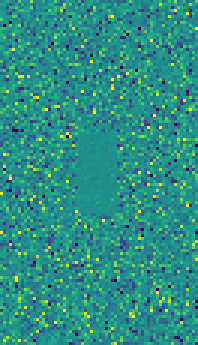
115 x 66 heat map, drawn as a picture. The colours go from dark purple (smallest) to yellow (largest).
Calmest part: centre. Grain: fine. Odd patch: calmer, in the centre. Stripes: none.
